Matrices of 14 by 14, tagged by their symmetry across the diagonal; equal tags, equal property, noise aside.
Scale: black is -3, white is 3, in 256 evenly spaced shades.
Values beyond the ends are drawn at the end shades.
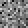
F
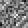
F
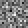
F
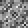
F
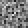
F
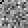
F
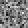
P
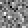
P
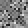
F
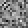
F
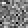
P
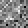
F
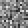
F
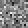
P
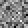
F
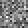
P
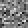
P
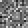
F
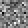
P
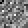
F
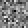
P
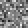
P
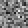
P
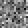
P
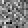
P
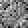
F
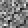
F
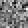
P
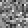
P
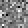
P
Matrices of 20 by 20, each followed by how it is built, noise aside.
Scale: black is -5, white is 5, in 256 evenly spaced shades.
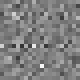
low rank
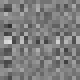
low rank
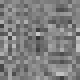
low rank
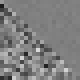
lower triangular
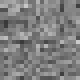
low rank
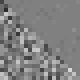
lower triangular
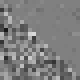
lower triangular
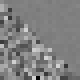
lower triangular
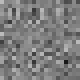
low rank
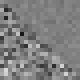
lower triangular
